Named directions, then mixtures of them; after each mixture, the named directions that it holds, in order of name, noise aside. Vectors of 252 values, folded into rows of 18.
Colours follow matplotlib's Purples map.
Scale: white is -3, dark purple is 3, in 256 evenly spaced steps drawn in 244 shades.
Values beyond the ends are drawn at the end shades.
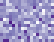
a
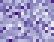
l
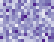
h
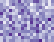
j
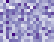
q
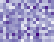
a, q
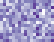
a, h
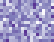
a, h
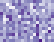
a, j, q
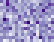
a, j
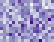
j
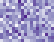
h, j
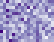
l, q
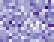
a, j, l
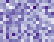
a, q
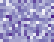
a, h, j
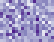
h, j, q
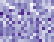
j, q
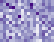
h, j, q
